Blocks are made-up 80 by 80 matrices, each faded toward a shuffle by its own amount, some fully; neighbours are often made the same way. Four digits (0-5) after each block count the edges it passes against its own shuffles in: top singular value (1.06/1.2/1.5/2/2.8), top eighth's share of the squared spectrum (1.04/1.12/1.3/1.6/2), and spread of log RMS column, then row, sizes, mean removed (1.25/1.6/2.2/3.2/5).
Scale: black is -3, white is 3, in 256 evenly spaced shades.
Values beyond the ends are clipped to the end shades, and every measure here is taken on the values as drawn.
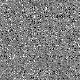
2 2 2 2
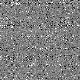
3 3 2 3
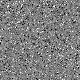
1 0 0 0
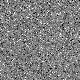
1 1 0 0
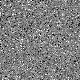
0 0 0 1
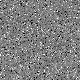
1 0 0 0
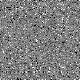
3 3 1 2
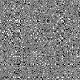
4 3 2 2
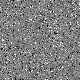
1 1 0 0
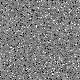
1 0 0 0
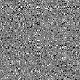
4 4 2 2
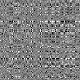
5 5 3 3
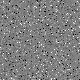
0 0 0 0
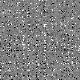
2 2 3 2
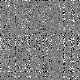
2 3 3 3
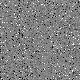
1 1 1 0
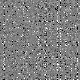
2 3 3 2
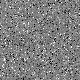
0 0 0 0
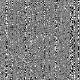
3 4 4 0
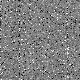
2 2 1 0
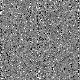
2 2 2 0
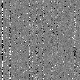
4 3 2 0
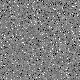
0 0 0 0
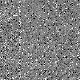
2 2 2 0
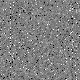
2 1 1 0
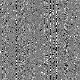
3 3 3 0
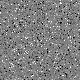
1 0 0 0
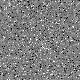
2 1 0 0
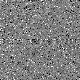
3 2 0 0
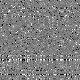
4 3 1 2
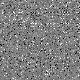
3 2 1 1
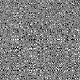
4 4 2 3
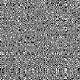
4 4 3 3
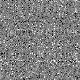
3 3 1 1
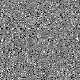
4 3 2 2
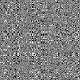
4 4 3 3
